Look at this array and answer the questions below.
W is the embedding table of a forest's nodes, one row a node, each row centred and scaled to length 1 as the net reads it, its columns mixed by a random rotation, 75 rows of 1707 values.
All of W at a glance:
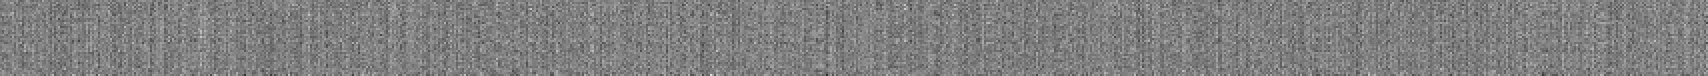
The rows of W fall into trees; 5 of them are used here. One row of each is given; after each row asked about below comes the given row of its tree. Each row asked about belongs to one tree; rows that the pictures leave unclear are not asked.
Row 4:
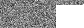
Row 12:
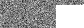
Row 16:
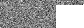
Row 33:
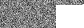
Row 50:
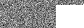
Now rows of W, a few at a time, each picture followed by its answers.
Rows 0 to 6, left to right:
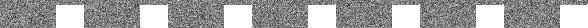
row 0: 4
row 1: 33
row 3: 12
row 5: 4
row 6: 33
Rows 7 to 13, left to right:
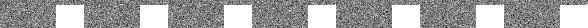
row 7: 12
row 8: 4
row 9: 4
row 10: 12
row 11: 33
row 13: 50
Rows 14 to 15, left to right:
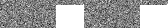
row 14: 50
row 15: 50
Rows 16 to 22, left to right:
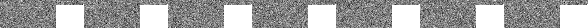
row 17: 33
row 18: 4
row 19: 12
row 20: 4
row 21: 33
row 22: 16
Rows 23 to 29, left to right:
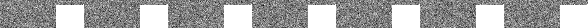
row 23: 16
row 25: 12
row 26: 50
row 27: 33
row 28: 33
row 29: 50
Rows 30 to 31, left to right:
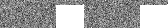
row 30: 33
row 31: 4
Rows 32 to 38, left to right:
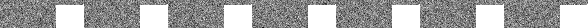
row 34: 12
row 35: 16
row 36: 33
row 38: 50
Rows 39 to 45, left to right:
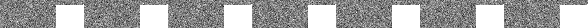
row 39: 4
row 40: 4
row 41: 4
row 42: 16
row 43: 16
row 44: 33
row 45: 50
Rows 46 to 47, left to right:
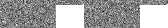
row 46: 50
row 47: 33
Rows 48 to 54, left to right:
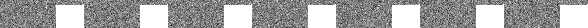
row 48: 33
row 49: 50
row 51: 50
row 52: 12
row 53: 33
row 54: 33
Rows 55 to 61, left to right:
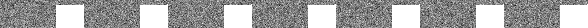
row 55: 4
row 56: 33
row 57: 16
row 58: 33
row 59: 4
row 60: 33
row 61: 50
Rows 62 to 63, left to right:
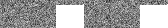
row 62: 4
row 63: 12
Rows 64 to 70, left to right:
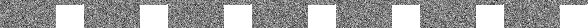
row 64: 12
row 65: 33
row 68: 4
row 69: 16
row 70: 50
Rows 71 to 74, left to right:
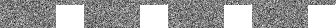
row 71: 4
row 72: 12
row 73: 50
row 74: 50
